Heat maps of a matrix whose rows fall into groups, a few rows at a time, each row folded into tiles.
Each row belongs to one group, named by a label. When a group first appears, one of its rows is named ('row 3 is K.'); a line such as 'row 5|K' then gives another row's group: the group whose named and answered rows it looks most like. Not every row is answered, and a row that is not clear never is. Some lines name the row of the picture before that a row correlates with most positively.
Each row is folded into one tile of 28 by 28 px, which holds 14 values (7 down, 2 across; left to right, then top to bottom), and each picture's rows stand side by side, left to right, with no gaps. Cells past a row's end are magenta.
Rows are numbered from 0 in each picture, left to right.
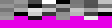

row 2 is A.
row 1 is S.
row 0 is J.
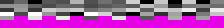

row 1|A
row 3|A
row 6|S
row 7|A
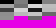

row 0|A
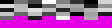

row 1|S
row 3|S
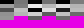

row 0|A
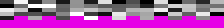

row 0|S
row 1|J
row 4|A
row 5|S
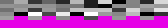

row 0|J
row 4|A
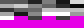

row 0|J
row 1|A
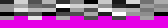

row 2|J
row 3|J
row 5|J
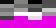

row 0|A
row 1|A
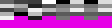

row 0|J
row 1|S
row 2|S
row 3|S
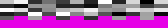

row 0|S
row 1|J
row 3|S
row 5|S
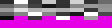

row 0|S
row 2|S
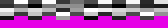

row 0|S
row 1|S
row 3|S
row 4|S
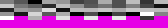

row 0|J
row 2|J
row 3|S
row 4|S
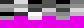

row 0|S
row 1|A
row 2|A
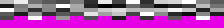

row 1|J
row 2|J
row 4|S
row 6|S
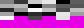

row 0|J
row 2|A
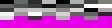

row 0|A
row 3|J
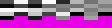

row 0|S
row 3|J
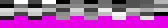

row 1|S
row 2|A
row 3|A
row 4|A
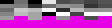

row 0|A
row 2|J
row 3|A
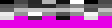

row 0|A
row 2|S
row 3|A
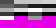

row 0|S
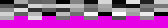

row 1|J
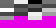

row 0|S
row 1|A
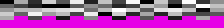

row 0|A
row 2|S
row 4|S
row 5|J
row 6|S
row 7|J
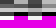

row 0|S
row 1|S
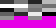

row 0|J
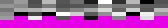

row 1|S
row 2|A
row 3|S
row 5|A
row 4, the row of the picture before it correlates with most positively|1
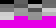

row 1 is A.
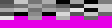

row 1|J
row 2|A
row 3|J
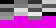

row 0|A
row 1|J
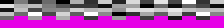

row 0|J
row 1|J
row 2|A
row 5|S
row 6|S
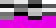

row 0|S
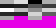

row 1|A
